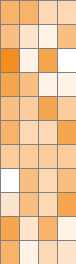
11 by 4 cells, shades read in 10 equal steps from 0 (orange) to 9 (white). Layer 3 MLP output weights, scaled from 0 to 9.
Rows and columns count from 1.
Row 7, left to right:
5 5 5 5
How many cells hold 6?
7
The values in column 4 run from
2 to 9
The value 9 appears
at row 3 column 4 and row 8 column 1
